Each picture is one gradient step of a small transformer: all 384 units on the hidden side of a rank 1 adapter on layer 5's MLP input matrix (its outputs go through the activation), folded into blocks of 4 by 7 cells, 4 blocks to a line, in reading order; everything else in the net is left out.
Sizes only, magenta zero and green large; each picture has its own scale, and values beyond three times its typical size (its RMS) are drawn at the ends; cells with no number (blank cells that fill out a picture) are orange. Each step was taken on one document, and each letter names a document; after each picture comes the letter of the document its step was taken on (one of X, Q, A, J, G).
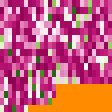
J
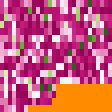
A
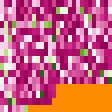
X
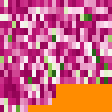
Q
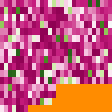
A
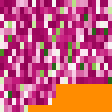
X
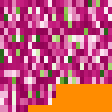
A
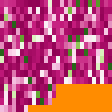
A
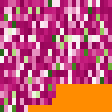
A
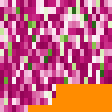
Q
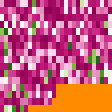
X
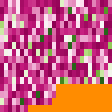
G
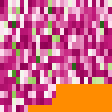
G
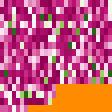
X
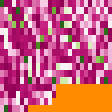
Q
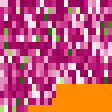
Q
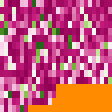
X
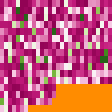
Q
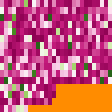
X
